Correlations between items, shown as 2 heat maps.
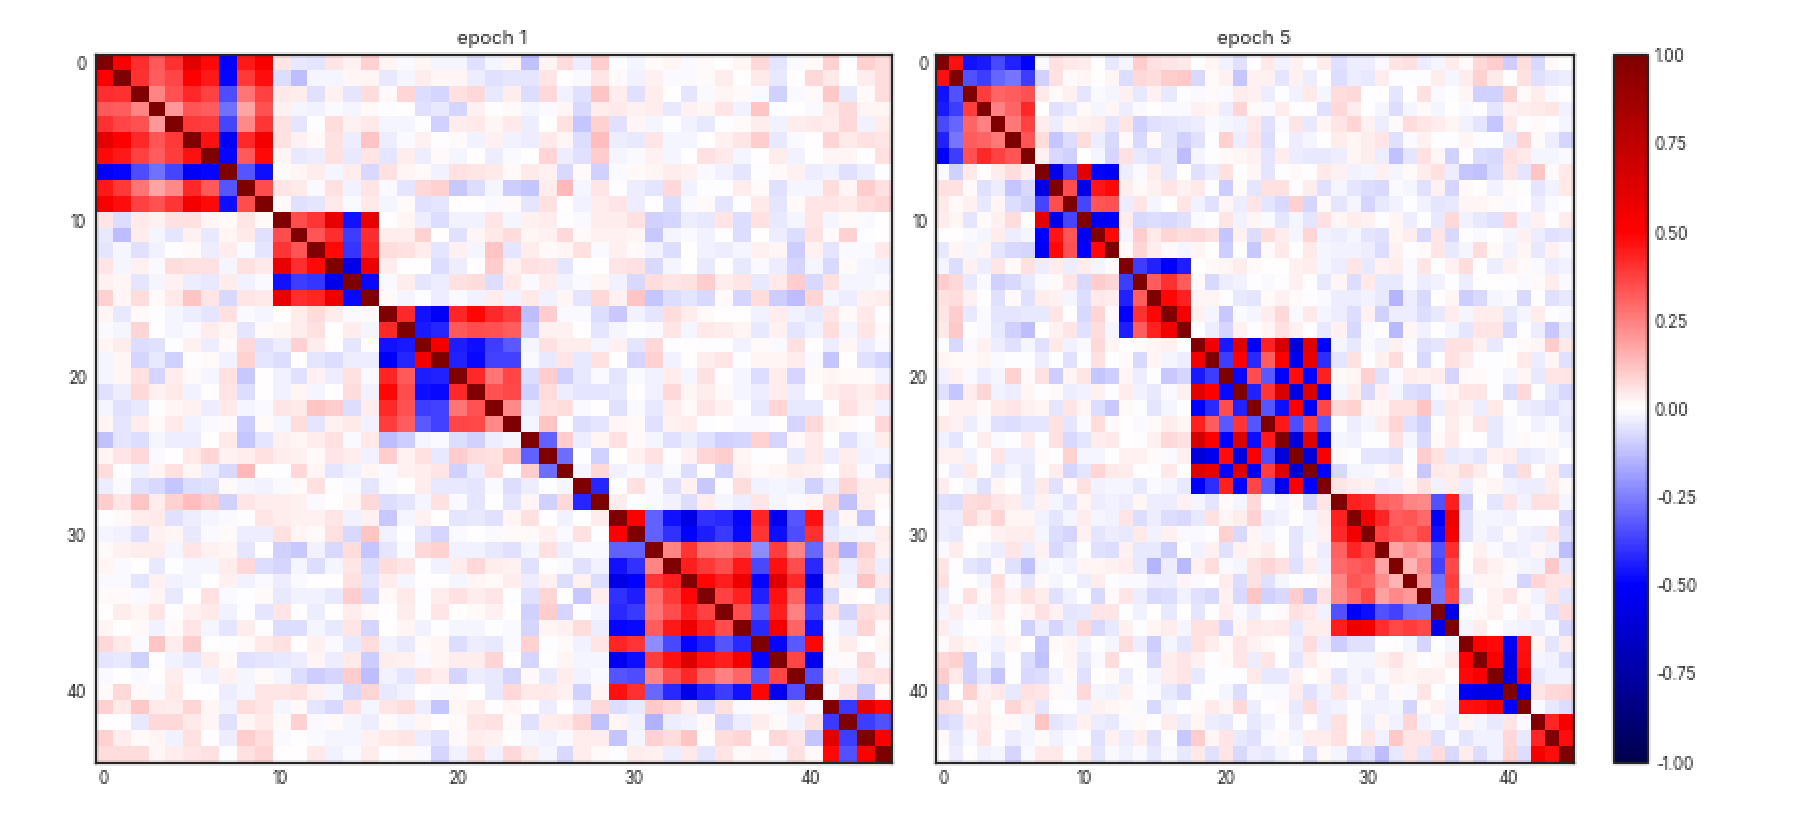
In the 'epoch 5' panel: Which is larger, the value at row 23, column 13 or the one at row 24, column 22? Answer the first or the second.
the first
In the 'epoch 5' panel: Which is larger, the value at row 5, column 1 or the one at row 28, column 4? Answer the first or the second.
the second
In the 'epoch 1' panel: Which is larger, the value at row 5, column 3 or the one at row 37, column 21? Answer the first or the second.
the first
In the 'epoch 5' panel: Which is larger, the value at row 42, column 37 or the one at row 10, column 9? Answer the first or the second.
the first
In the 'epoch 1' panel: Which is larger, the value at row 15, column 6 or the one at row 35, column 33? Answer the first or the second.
the second
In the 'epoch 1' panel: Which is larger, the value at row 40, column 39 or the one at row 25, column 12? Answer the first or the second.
the second
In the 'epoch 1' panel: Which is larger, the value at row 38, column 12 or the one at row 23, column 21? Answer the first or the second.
the second
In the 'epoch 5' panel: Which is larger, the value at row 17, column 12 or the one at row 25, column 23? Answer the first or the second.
the first
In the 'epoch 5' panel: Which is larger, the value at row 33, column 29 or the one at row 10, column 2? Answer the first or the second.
the first
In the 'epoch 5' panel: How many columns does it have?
45
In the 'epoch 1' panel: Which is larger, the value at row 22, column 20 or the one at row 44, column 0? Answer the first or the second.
the first
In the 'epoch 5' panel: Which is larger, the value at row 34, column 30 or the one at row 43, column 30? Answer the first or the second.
the first
